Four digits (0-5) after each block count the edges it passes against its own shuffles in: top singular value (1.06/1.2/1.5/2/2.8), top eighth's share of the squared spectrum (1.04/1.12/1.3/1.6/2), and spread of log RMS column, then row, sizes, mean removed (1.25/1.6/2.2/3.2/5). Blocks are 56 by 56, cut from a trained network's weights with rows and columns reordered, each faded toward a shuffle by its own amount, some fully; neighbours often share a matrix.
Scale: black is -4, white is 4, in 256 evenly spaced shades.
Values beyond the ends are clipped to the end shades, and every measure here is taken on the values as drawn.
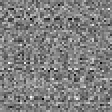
4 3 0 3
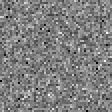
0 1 0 0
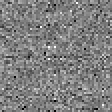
3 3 1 1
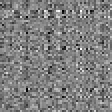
4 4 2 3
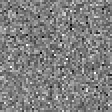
0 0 0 0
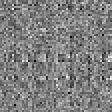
4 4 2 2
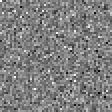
1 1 0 0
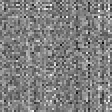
3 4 2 2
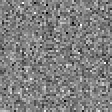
2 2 0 0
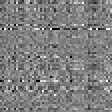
4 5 2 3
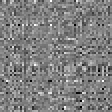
4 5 2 3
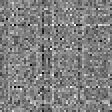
3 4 1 2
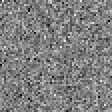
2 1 0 0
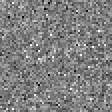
0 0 0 0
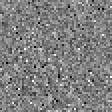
0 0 0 0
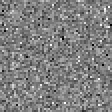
1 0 0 0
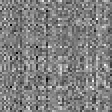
4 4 2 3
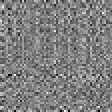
4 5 2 3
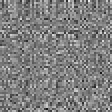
4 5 2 3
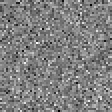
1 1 0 0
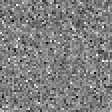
0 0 0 0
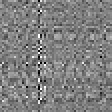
4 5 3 2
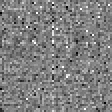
3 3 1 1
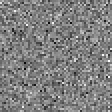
3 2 0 1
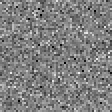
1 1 0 0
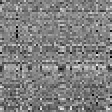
4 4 2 3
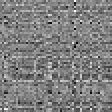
4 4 2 3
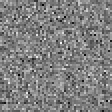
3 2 0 1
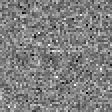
2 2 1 0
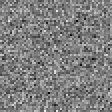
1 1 0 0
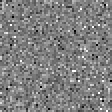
0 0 0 0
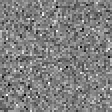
1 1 0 0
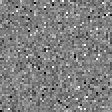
0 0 0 0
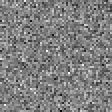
1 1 0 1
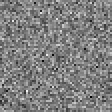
0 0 0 0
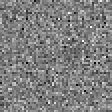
3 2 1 1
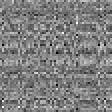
4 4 1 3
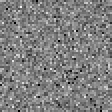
0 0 0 0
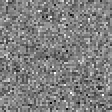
1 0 0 0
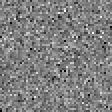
1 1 0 0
